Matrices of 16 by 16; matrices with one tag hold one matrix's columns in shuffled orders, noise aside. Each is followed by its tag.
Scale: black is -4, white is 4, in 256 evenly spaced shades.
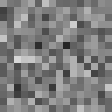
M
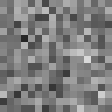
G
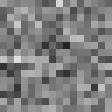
M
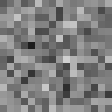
M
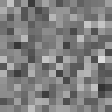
M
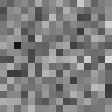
M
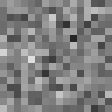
G
